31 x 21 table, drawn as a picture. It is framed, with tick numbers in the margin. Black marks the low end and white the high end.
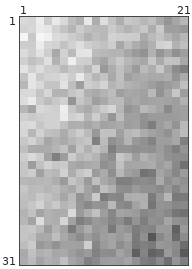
Average level on the scale: 70%. Histogram: bell-shaped. Grain: fine. Slope: up to the top left. Ninth with the lowest average: bottom right. Odd rows or columns: none. Ninth with the highest average: top left. Stripes: none.
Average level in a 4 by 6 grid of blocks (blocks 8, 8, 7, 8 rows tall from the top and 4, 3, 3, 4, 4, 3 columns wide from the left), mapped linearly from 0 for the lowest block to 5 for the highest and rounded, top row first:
544332
443322
333111
321100
